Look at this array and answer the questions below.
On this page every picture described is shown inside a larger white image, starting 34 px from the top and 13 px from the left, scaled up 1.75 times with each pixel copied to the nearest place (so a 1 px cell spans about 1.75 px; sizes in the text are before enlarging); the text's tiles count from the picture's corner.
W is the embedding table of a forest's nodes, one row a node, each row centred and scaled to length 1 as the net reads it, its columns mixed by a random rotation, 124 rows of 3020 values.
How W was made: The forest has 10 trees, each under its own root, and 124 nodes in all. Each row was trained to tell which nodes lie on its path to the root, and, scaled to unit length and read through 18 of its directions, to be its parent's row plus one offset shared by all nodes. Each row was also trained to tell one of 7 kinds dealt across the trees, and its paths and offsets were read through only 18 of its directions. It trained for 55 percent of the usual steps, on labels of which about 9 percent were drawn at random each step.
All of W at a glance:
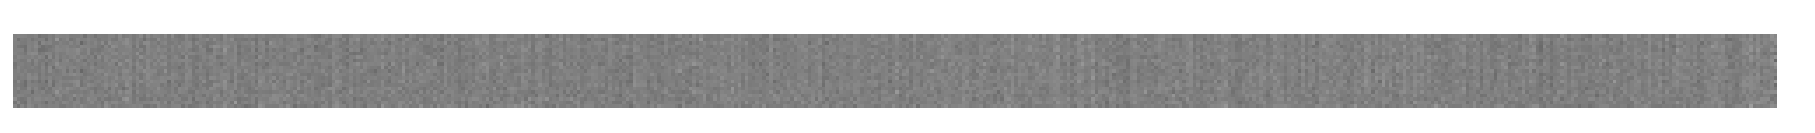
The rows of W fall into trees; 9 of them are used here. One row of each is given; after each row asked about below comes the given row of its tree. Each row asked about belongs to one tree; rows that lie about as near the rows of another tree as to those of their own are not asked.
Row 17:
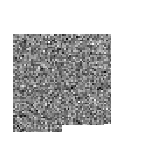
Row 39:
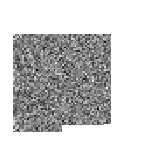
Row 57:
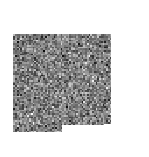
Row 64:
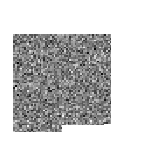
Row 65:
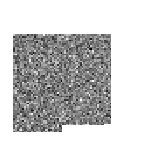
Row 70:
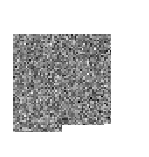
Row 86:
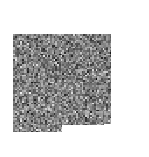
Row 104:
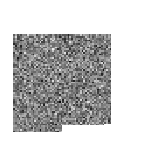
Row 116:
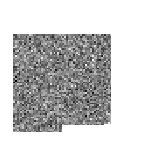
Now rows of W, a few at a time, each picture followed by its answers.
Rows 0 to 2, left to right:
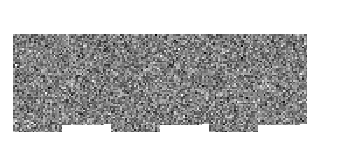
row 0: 116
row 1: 39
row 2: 116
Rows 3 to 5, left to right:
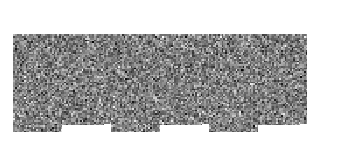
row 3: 104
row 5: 70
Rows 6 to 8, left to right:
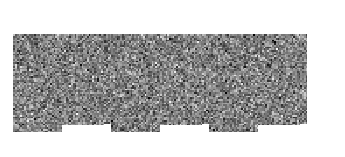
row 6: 86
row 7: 65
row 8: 39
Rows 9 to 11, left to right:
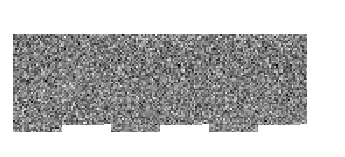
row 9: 57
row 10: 86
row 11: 86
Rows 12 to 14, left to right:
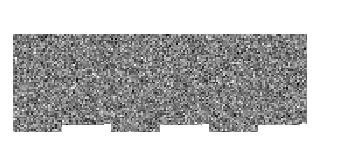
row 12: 57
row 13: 57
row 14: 17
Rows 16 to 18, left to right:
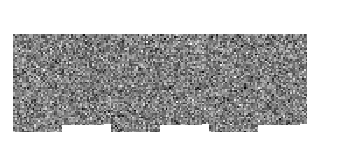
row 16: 116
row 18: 116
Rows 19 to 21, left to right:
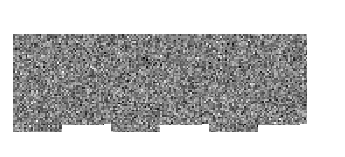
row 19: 104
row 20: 64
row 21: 70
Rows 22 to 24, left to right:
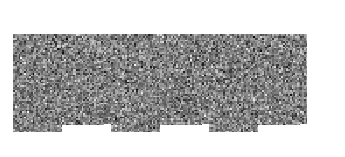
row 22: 17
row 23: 57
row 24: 57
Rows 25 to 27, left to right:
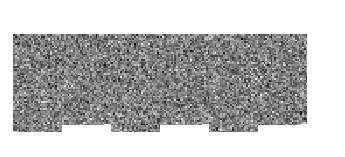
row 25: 116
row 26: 70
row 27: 39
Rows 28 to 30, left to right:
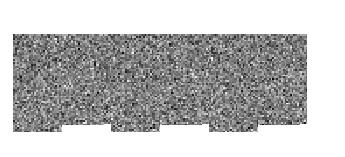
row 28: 57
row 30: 57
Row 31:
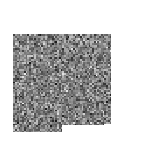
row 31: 17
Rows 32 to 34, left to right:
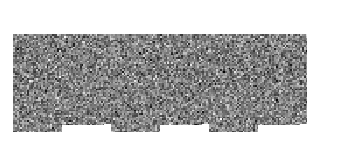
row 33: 17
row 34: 70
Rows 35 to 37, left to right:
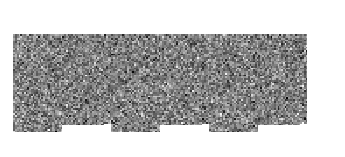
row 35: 64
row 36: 57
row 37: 70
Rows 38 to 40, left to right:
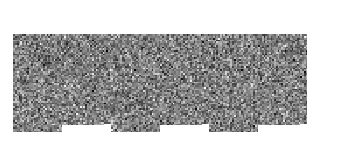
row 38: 86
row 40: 70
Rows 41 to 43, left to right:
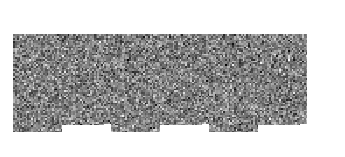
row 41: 17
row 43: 86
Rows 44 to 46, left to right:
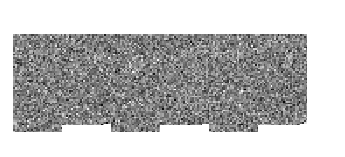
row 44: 64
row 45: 65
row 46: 64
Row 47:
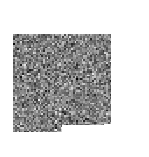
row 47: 57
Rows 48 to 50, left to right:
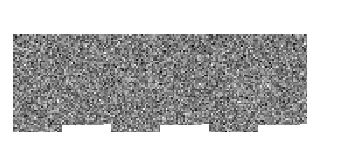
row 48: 116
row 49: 86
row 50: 116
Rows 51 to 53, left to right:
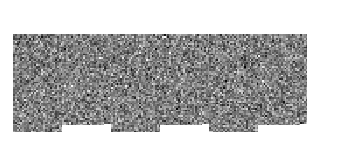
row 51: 57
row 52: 70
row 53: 64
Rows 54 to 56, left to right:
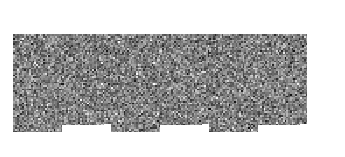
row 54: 86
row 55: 70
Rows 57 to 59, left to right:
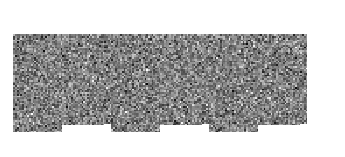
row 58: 17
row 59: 17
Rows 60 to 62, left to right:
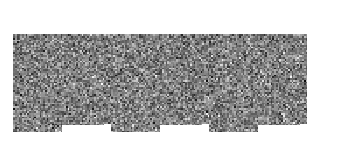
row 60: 57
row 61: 116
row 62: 116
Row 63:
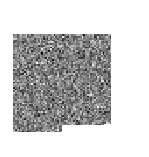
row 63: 17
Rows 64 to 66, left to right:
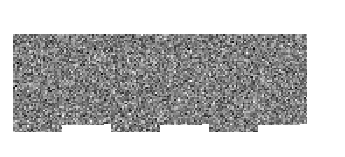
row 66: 116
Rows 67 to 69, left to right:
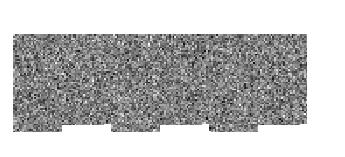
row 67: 39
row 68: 70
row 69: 116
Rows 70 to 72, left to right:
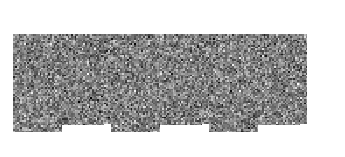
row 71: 57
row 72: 57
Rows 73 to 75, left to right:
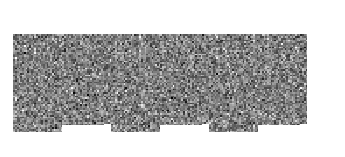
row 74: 64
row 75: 17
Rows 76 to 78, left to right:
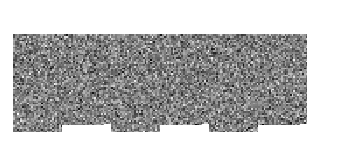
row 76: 70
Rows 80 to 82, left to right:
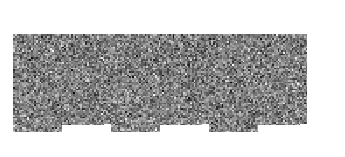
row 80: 57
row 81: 86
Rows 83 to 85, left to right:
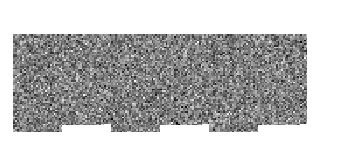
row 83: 39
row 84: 17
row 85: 70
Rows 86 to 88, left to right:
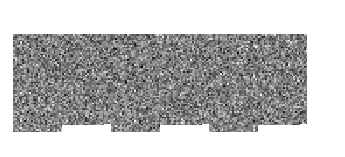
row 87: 57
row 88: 17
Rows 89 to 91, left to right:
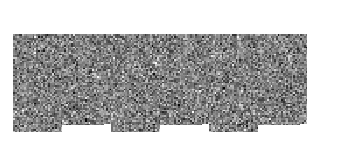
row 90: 104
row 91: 64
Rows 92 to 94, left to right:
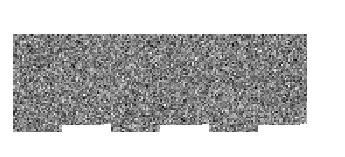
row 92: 39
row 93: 64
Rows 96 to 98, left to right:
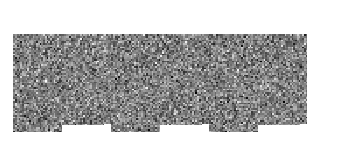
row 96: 65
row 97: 104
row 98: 116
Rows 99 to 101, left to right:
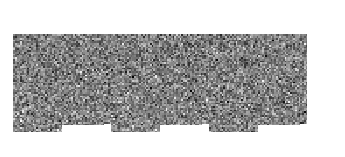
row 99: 86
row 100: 86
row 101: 64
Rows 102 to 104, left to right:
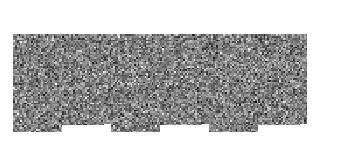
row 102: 70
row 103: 17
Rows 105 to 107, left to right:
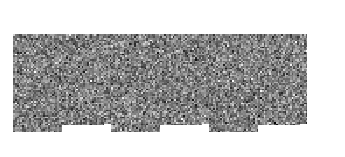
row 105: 65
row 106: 70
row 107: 17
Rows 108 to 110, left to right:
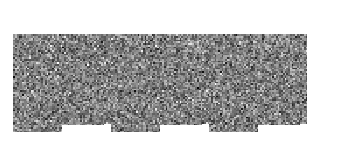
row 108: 104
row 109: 17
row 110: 17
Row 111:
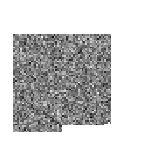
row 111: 17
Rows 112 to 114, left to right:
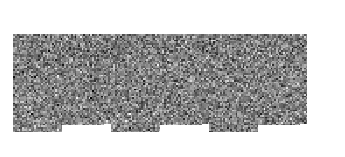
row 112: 86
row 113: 104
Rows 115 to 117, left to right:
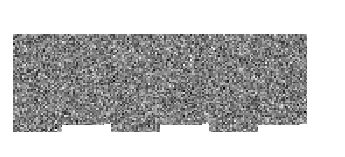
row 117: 64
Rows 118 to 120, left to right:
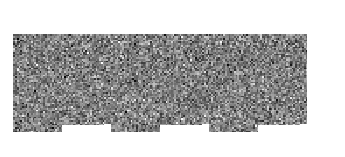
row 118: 57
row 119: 70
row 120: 70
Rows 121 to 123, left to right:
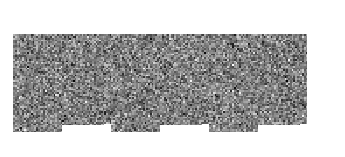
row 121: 39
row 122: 39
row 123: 86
